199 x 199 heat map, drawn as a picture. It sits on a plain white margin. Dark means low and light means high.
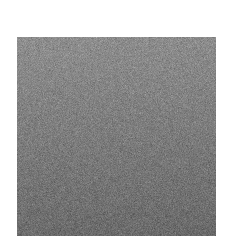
No single row or column stands out from its neighbours. No regular stripes run through it. The histogram is bell-shaped. Overall the values sit about 50% of the way up the scale. Values rise toward the top.
